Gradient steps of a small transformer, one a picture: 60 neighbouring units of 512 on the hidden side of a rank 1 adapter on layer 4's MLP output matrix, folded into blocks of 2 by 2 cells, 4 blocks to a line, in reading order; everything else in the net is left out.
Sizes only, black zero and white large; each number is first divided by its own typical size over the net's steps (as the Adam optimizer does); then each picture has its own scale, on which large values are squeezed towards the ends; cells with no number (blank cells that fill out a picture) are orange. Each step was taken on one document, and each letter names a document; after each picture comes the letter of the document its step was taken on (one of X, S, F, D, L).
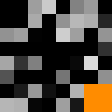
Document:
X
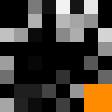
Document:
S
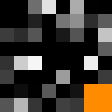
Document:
X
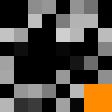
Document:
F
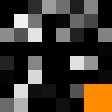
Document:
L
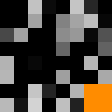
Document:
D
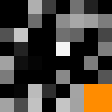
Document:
D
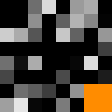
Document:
X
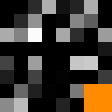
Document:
L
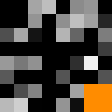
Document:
X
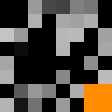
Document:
F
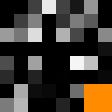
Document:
L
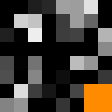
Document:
L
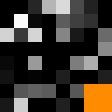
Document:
L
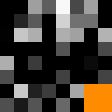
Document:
S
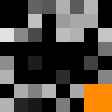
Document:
S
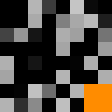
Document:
F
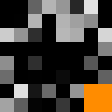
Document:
S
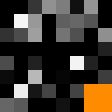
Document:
L
